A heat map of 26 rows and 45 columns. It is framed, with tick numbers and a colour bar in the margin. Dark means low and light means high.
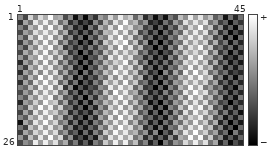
Stripes: upright, repeating 3 times. Mirror symmetry: none. Seam: none.
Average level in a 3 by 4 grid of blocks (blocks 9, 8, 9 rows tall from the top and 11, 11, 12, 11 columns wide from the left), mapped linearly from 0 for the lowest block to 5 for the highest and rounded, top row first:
5202
5202
5202
